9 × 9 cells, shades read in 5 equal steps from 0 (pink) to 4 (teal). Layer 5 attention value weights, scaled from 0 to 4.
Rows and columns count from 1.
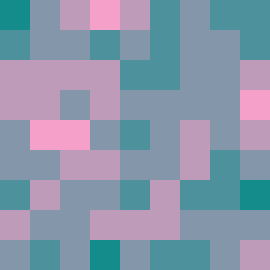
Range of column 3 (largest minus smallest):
2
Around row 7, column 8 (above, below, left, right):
3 2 3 4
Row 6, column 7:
1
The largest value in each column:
4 3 2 4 3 3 3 3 4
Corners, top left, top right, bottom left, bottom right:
4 3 2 1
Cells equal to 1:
22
